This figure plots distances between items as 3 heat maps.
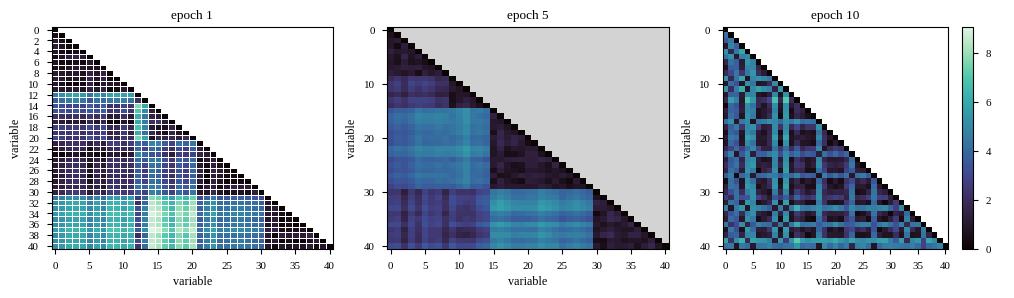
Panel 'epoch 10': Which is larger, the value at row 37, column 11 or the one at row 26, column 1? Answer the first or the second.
the first
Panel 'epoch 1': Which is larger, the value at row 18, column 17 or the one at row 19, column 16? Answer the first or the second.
the first
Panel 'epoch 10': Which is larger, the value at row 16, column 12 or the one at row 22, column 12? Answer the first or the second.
the second
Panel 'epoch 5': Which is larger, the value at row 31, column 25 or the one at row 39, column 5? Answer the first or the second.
the first
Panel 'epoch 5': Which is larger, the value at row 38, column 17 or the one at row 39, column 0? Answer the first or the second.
the first
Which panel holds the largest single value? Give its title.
epoch 1
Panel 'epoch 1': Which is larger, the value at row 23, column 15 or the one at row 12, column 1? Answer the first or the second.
the second
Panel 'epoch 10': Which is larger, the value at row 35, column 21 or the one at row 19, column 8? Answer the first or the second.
the second
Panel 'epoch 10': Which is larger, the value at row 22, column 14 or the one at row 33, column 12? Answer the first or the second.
the second
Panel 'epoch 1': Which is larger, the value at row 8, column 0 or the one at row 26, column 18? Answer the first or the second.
the second
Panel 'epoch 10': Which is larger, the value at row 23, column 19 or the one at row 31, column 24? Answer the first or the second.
the first
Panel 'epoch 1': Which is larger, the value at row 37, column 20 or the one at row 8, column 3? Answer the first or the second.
the first
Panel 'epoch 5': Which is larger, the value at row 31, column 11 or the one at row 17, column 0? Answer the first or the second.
the second
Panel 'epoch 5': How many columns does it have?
41
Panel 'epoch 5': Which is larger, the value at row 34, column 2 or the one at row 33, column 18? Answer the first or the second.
the second
